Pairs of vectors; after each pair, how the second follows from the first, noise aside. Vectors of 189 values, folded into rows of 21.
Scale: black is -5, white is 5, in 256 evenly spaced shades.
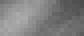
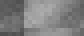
wrapped around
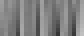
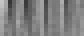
reversed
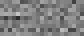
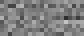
reversed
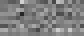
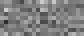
wrapped around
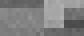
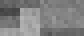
reversed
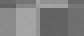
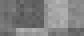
reversed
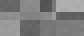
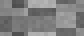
wrapped around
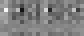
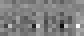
reversed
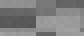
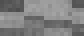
wrapped around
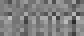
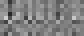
reversed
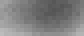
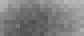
reversed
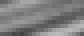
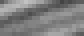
reversed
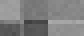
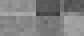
reversed
